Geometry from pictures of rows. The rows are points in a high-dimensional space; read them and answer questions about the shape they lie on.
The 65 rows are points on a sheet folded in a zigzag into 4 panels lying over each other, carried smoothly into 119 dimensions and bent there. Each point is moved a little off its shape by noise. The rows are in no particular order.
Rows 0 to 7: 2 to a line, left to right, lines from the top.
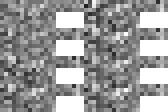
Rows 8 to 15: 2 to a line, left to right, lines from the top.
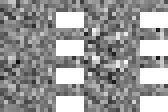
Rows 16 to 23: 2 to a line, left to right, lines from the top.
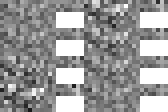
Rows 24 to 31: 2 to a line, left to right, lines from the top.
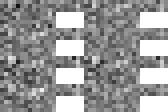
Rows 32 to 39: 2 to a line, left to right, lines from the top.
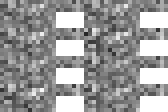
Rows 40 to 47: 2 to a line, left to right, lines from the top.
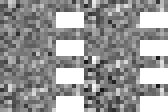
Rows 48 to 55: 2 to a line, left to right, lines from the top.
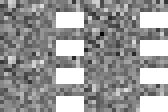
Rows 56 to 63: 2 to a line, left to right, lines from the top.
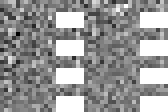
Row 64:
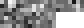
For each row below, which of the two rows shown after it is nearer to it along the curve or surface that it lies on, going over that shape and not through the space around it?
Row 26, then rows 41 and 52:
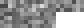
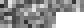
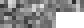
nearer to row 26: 41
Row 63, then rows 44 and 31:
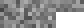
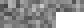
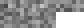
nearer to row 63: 44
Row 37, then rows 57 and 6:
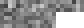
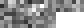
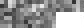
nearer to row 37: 6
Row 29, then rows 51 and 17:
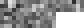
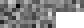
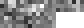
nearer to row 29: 17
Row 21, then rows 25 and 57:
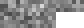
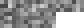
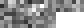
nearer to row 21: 57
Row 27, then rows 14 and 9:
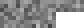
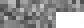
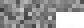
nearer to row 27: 9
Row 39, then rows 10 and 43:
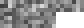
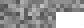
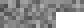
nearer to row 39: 10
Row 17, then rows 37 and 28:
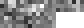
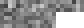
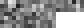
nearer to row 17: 28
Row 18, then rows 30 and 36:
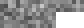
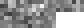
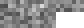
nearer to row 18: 30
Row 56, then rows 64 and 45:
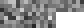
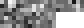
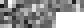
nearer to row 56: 64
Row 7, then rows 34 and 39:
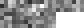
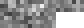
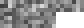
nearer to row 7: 39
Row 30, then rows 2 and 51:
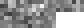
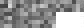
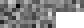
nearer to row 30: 2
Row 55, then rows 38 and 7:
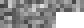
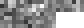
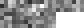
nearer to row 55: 7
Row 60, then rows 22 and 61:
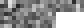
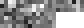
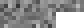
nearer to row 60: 22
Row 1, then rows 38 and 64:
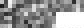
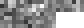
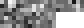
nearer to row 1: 38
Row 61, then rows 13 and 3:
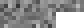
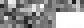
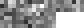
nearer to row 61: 3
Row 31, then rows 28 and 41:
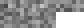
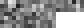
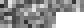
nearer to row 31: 41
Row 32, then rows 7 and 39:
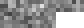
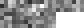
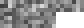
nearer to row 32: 7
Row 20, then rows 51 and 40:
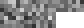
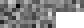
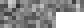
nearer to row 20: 51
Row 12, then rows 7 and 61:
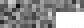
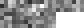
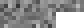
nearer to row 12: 61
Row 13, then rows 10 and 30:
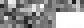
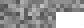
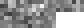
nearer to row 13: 30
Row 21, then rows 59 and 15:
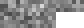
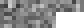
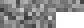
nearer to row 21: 59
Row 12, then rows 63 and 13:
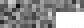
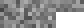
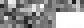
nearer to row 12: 13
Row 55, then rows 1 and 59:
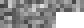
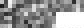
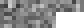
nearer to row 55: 1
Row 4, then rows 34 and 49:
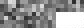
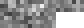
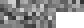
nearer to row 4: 49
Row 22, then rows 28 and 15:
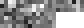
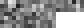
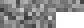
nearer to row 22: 28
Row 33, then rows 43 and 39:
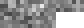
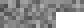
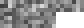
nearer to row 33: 43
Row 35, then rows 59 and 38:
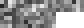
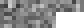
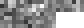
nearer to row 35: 38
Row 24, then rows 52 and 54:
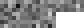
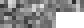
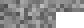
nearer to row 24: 52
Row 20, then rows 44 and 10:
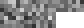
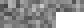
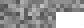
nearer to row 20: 44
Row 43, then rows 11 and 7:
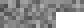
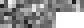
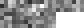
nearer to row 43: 7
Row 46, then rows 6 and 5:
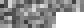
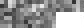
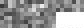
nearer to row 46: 5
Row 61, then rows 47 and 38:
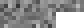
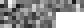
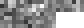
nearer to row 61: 38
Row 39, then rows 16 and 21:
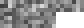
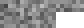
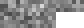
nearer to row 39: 16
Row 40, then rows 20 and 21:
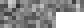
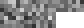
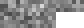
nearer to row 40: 21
